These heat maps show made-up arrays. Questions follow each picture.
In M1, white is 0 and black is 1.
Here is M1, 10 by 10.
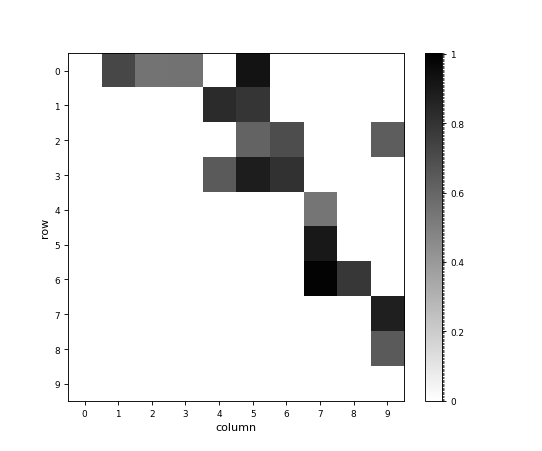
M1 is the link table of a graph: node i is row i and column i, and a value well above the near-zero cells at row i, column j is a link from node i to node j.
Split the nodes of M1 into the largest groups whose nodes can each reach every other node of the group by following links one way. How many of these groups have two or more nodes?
0
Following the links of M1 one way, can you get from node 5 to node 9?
yes
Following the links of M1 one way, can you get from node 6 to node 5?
no
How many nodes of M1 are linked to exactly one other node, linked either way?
0
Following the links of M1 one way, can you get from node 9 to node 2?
no
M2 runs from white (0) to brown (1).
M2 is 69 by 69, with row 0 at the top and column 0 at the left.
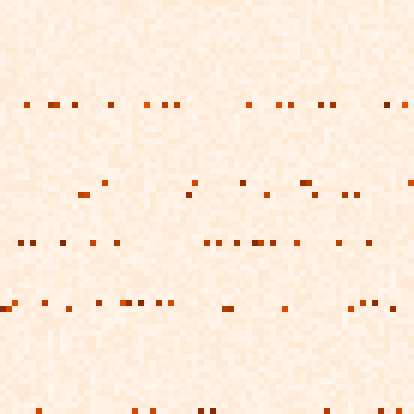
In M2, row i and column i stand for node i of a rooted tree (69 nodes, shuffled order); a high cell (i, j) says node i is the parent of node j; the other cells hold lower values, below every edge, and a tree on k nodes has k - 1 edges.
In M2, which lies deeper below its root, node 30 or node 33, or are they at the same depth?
node 33
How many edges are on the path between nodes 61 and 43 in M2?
2
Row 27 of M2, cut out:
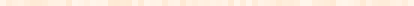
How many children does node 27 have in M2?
0
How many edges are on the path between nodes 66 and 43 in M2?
4
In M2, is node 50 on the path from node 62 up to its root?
yes
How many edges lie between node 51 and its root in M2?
1
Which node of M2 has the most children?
17
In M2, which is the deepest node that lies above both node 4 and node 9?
17
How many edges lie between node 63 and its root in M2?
2
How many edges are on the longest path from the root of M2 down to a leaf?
2
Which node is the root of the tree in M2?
30
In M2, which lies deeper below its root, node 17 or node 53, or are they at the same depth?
node 53
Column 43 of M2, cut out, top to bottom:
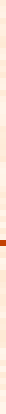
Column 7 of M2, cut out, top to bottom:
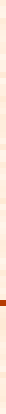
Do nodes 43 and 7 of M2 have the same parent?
no
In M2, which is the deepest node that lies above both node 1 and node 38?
51
